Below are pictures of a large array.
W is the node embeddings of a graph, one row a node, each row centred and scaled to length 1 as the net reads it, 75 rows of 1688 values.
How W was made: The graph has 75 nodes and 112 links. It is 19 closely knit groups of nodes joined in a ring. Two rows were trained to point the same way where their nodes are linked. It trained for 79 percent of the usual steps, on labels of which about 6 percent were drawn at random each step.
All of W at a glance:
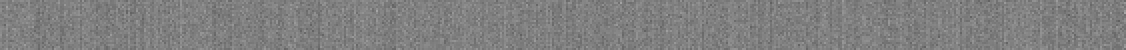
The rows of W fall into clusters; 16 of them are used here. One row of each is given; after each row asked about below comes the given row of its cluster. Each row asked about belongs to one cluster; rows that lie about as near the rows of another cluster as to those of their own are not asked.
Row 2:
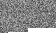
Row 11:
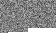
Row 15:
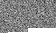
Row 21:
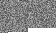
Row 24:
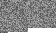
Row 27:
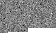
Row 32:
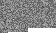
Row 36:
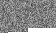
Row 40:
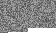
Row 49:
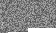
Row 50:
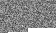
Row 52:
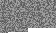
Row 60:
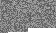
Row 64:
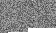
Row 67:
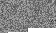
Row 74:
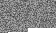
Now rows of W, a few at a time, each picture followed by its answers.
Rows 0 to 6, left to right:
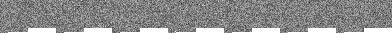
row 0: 64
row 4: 60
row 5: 49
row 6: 21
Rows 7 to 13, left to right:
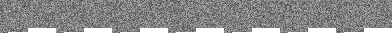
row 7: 40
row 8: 74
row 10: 60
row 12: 50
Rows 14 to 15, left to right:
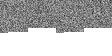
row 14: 67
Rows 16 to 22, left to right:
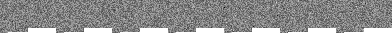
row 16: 67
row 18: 40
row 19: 15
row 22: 74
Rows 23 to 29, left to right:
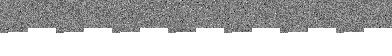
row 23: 64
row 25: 36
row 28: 21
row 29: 15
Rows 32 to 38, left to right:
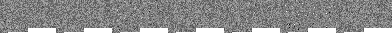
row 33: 32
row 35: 27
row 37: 52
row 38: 27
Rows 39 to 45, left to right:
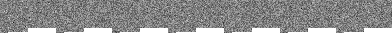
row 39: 50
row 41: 24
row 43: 64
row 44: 50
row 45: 74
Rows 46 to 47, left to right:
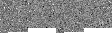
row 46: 60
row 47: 50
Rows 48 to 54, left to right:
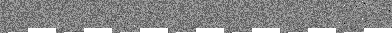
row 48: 52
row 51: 67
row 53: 11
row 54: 60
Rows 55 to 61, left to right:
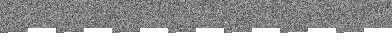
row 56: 2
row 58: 27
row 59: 32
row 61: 36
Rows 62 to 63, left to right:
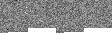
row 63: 24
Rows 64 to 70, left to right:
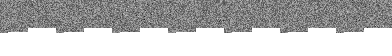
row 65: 15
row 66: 2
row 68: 32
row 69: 49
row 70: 64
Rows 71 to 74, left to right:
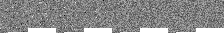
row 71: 40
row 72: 52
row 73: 52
